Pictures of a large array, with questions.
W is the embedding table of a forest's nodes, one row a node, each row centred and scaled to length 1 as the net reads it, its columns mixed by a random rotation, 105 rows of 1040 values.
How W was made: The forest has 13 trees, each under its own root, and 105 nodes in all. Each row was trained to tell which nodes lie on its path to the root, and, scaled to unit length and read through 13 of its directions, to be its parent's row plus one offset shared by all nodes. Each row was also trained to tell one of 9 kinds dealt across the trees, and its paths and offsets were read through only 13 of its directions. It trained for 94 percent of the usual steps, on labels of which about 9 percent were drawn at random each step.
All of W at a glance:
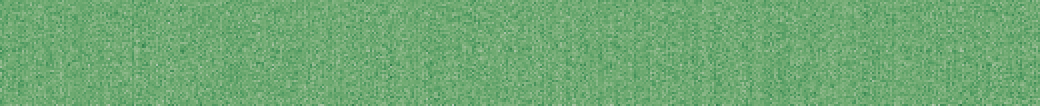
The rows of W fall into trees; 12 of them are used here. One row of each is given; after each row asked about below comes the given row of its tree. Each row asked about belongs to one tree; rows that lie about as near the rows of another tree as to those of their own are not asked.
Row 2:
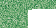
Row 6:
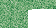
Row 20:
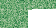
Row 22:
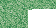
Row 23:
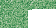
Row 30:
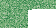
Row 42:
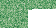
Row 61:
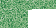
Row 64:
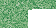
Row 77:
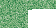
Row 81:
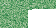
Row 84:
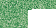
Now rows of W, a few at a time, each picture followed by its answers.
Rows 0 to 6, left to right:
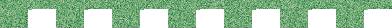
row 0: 2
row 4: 22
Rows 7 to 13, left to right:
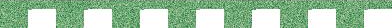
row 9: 30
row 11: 6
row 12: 23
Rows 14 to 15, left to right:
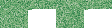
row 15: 23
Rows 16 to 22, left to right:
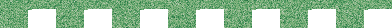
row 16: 6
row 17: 2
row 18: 64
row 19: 2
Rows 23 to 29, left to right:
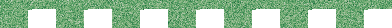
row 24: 61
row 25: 77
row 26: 42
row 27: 84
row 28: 77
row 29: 2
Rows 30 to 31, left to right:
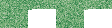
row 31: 61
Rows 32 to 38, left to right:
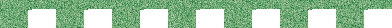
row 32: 6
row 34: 81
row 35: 23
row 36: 23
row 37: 6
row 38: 2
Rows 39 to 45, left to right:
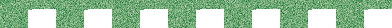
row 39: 77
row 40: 30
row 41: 22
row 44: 64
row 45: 61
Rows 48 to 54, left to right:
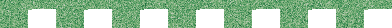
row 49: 30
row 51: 30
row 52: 61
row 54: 2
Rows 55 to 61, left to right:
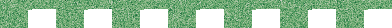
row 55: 23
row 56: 30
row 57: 61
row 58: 23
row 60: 77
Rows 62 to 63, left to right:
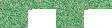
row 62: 64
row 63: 77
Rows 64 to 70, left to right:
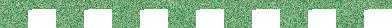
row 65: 77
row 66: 6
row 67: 81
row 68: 22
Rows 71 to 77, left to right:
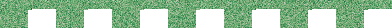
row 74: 2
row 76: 77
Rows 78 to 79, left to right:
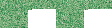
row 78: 77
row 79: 23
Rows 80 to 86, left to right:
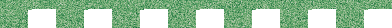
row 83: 84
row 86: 23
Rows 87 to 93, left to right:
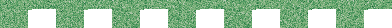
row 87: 6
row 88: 20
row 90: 6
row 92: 23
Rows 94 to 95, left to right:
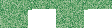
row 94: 6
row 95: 20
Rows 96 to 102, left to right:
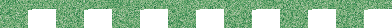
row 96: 77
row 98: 42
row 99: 61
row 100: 2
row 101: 64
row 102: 2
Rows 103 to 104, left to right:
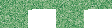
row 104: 61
